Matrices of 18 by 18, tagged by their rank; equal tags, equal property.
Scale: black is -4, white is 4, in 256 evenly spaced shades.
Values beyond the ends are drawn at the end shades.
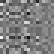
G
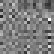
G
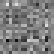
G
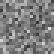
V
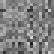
G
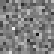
V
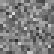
V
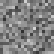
V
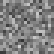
V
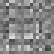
G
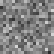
V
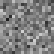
V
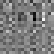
G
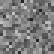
V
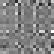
G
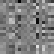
G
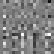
G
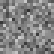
V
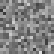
V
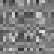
G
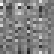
G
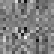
G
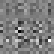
G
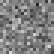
V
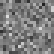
V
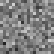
V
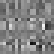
G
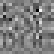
G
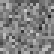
V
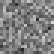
V
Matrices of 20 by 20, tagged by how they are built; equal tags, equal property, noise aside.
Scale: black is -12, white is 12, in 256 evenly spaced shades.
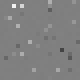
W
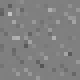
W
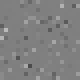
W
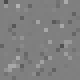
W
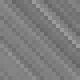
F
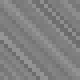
F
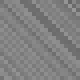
F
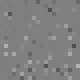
W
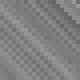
F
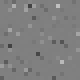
W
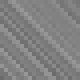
F
